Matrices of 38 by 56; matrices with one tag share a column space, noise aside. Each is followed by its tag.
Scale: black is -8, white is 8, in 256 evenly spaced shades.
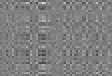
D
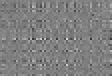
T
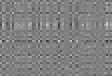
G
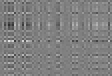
G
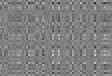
D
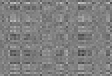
D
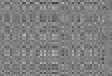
D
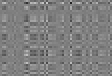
D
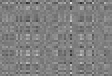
D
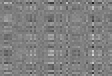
D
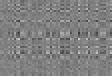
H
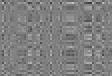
D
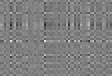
G
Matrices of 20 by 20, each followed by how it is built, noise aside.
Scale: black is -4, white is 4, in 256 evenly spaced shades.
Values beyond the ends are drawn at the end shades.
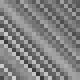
Toeplitz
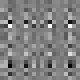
low rank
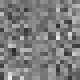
low rank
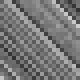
Toeplitz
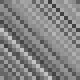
Toeplitz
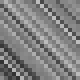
Toeplitz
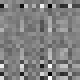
low rank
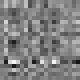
low rank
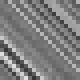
Toeplitz
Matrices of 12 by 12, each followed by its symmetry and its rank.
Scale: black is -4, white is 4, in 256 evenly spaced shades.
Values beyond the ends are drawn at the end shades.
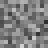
antisymmetric, full rank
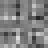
antisymmetric, rank two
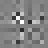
symmetric, rank two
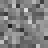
antisymmetric, full rank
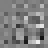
antisymmetric, rank two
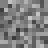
antisymmetric, full rank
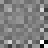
symmetric, rank two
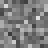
neither, full rank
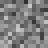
neither, full rank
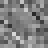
antisymmetric, full rank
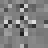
antisymmetric, rank two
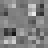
antisymmetric, rank two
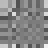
symmetric, rank two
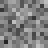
neither, full rank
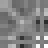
symmetric, rank two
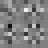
antisymmetric, rank two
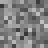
neither, full rank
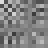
symmetric, rank two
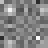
symmetric, rank two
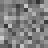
antisymmetric, full rank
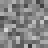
neither, full rank
